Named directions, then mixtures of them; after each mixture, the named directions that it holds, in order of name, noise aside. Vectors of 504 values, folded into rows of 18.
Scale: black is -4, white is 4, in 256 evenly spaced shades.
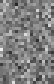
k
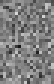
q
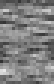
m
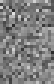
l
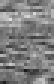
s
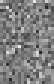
l, q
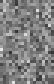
k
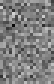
l, q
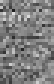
l, s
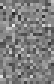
l, q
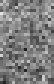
k, s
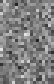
k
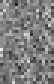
k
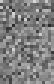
l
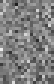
k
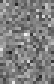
k, q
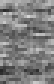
m, s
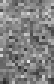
k, s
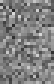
l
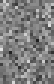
k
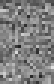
m, q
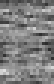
m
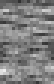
m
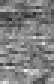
s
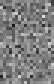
l, q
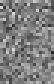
l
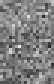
q, s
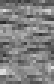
m
